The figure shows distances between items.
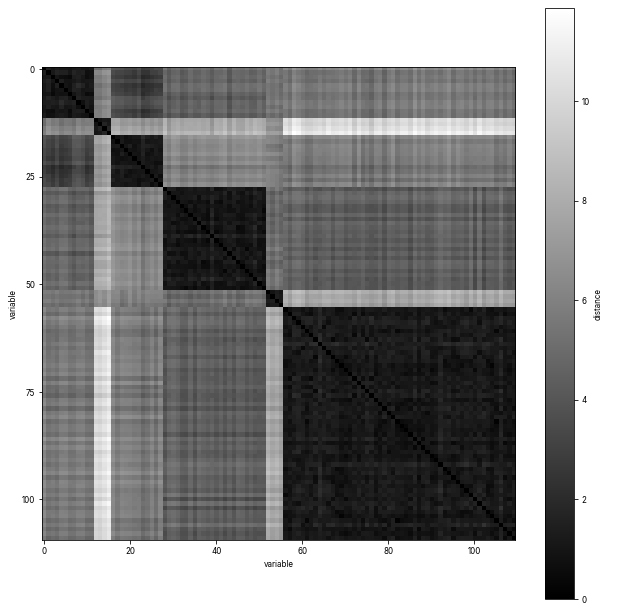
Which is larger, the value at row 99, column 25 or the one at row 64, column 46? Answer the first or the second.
the first
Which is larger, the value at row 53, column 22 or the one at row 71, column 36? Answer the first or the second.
the first
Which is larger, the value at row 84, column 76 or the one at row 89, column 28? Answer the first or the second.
the second
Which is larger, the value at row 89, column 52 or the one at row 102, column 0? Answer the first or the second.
the first
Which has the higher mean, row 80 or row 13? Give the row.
13
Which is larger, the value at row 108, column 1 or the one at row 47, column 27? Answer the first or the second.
the second
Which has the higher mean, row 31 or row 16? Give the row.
16
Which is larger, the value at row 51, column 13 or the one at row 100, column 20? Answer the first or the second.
the first
